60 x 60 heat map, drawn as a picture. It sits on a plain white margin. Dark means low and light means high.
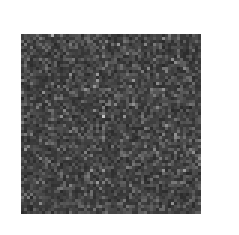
Histogram: skewed, a long tail of high values. Seam: none. Grain: fine. Stripes: none. Average level on the scale: 30%.
